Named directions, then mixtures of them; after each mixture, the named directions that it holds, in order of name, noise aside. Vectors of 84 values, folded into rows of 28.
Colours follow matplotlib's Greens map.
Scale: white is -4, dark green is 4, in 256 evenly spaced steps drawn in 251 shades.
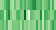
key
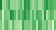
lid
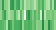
key, lid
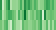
key, lid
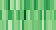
key, lid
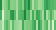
lid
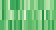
key, lid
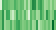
key, lid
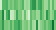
key, lid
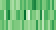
key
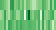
key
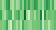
key, lid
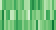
key, lid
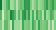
lid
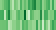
key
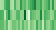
key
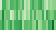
lid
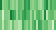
lid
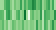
key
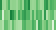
lid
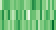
key, lid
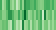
key, lid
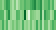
key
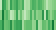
lid
